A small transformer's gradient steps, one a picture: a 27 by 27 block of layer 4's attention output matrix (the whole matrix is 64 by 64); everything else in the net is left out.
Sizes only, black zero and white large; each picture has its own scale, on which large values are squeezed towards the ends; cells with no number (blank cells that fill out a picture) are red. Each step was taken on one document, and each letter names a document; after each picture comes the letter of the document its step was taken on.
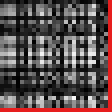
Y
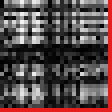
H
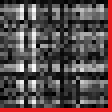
H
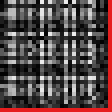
Y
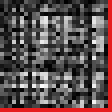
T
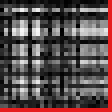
H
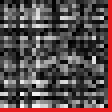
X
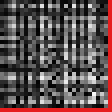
Y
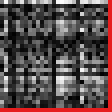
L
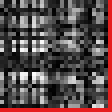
T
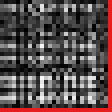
Y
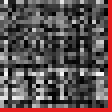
L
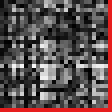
H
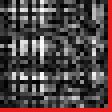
T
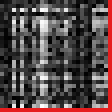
T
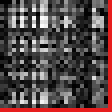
T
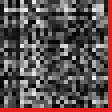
X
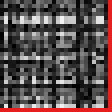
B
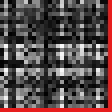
L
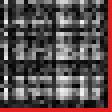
L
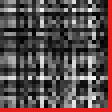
Y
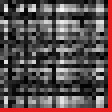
L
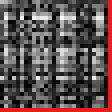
B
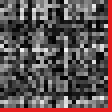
X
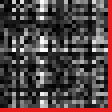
T
